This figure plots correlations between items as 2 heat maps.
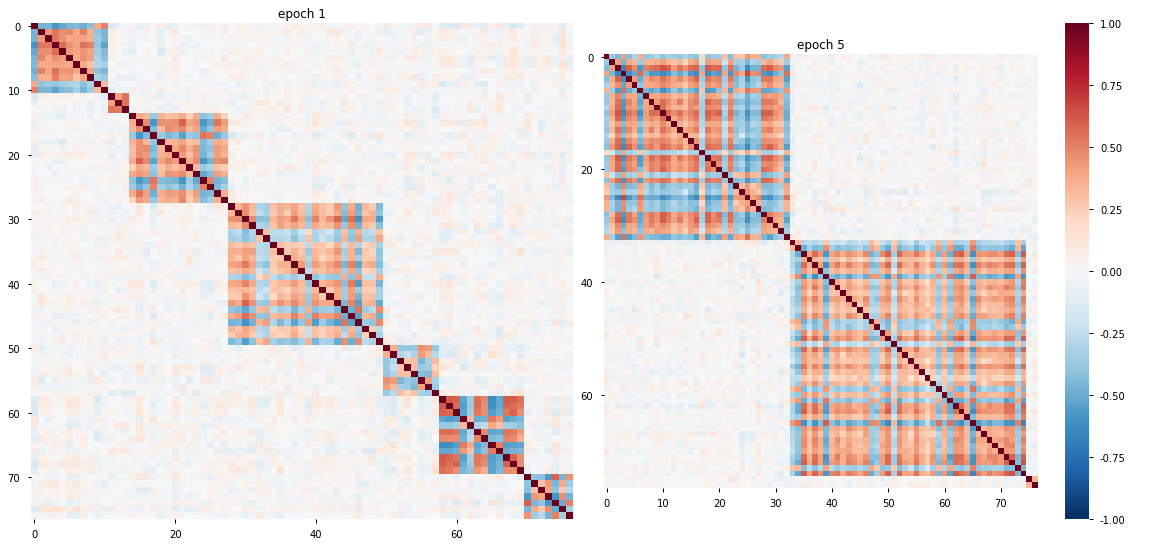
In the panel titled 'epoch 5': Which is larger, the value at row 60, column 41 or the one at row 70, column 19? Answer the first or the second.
the first
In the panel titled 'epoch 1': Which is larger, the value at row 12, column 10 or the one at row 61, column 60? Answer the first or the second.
the first
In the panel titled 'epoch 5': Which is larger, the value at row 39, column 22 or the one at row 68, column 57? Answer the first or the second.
the second
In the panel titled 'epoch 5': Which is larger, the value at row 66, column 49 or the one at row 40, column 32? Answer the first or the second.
the first
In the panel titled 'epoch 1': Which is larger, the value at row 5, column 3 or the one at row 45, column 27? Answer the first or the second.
the first
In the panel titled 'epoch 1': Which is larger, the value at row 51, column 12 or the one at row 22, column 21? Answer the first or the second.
the second
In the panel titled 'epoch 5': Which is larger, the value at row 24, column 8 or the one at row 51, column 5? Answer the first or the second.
the second
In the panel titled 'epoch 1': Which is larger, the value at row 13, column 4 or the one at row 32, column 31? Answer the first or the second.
the first
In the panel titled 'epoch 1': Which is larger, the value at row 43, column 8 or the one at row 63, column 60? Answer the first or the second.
the second
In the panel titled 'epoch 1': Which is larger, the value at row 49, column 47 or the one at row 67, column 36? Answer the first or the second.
the second
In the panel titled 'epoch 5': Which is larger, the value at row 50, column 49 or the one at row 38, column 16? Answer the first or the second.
the first
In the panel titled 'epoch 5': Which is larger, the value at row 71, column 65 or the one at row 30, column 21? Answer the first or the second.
the second
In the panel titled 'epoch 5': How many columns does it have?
77
